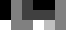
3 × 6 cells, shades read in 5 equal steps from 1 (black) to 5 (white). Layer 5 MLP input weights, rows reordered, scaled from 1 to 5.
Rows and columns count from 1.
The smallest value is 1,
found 4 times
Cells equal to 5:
2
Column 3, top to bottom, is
2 2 3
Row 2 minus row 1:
0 0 0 1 1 0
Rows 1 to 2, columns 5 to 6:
1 3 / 2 3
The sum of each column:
7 9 7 8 7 9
